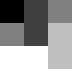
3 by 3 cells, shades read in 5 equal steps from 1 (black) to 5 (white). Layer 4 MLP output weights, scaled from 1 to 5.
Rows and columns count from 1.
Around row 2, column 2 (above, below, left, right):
2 5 3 4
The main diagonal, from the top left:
1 2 4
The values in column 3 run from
3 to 4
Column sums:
9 9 11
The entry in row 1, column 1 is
1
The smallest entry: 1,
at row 1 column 1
